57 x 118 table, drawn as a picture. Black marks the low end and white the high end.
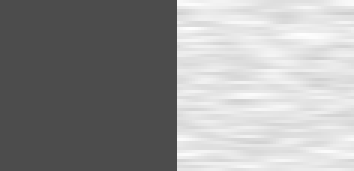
It is made of 1 by 2 panels. Panel 1,1: low, flat. Panel 1,2: very high, streaked across, faint in contrast.
